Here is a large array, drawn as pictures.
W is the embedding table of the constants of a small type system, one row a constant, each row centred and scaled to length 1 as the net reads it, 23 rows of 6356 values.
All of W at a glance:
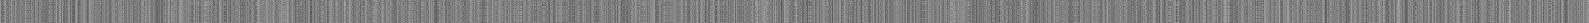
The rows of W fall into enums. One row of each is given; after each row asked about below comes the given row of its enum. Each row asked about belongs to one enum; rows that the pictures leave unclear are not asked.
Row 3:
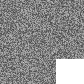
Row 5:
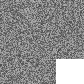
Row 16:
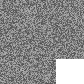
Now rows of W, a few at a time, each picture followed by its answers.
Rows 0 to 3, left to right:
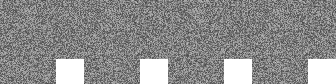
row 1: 3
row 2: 5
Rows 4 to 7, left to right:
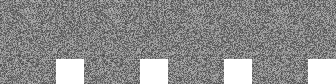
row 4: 5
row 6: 16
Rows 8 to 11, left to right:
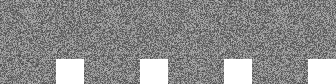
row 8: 5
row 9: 16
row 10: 3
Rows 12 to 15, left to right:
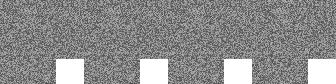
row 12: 16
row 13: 16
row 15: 5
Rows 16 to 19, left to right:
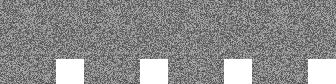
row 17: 16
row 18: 3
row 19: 16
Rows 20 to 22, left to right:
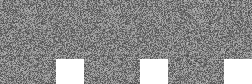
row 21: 16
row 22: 5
